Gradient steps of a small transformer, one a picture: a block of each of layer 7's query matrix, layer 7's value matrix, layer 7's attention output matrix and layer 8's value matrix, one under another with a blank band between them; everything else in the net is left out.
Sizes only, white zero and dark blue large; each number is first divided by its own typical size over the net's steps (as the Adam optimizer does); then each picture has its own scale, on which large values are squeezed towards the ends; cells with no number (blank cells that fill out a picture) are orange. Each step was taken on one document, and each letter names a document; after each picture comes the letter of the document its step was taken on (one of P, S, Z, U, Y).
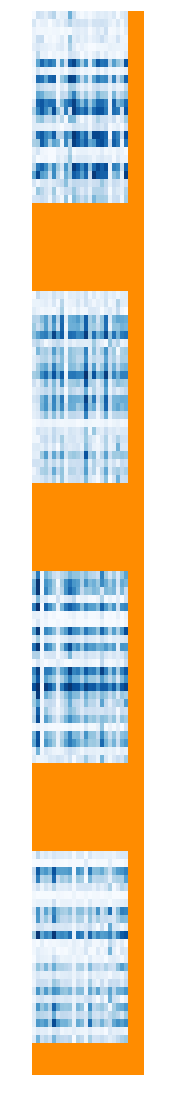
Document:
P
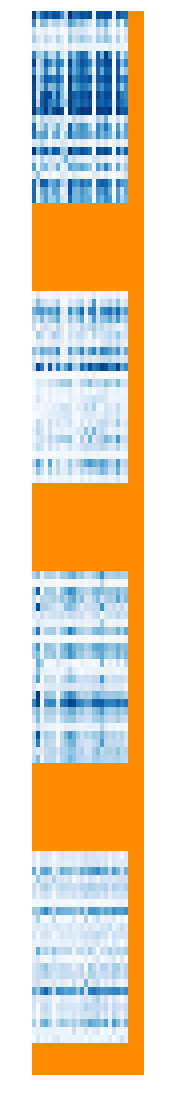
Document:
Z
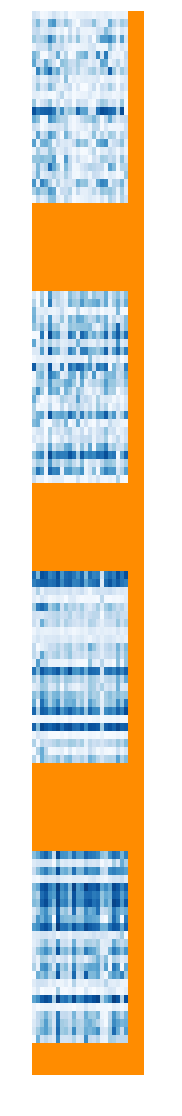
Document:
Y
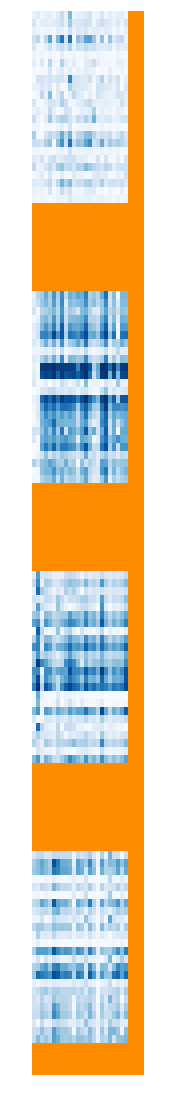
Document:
P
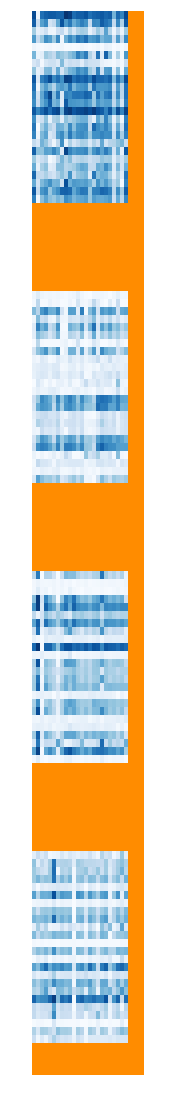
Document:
Z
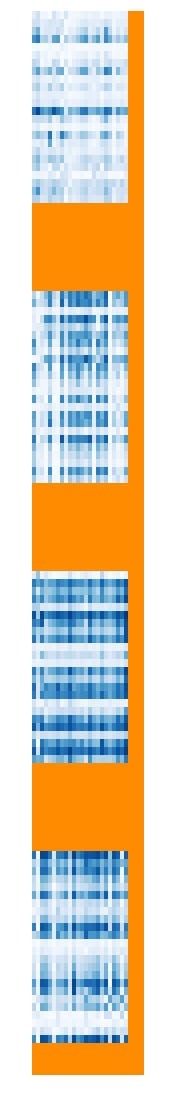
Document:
Y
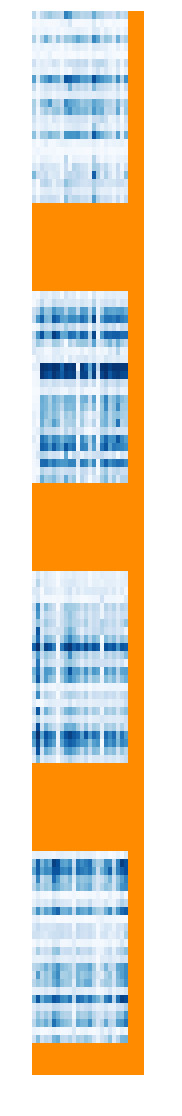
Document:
P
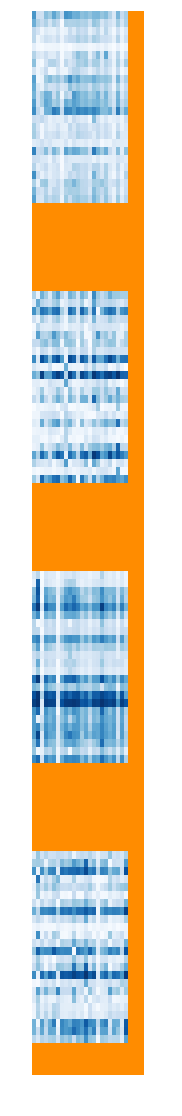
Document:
Z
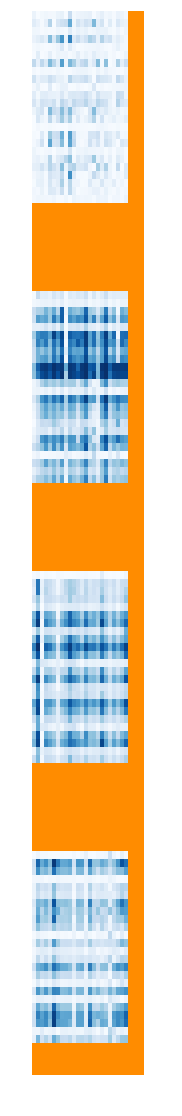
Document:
P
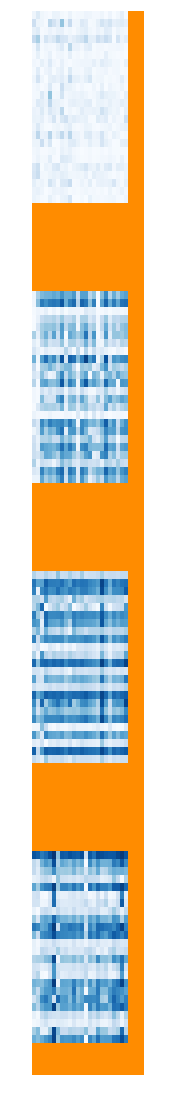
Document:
Y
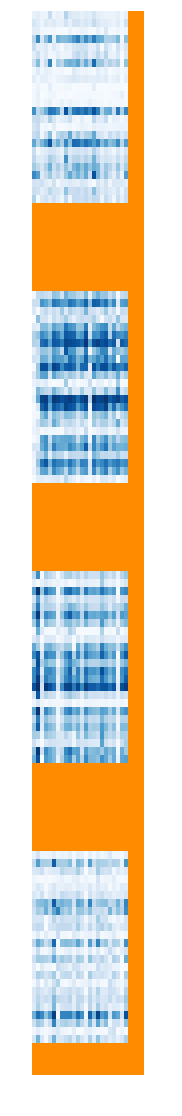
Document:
P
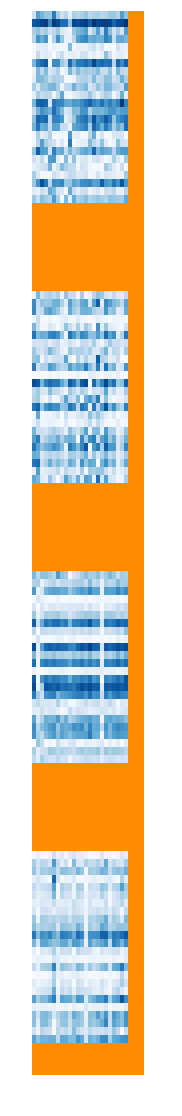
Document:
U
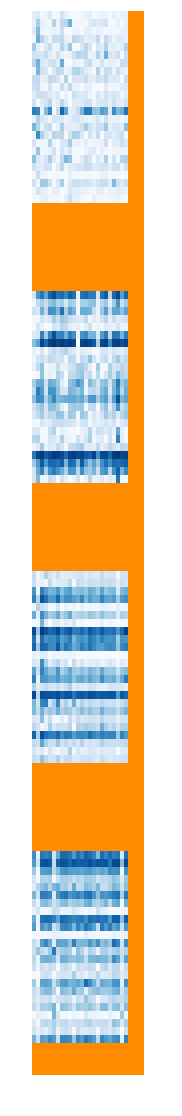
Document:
Y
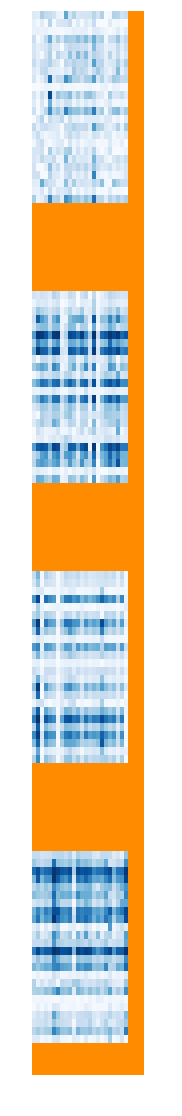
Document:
Z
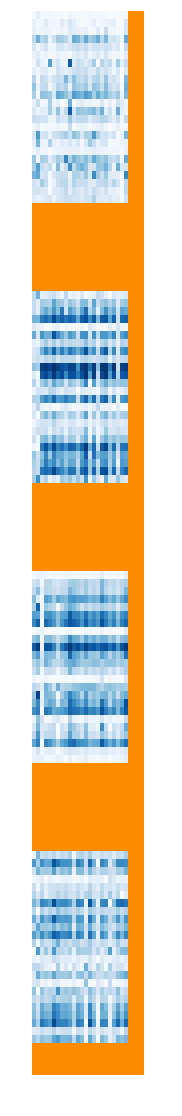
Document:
P
